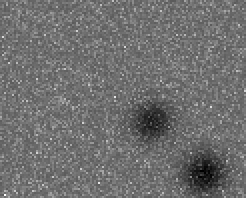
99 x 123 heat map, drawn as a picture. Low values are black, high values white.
No regular stripes run through it. The bottom right is the ninth with the lowest average. Neither half mirrors the other. No row or column stands out. There are two dips. A few values lie far out on both sides of the bulk.
